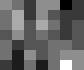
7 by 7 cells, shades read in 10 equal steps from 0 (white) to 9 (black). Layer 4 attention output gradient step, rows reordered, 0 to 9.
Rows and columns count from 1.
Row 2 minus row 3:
0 0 1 1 1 0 1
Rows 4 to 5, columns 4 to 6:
5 6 7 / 6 5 5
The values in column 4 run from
3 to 8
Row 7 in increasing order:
0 4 5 5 7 8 8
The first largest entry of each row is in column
6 3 6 6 2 2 2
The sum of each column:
37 38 41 36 36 39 40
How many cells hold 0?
1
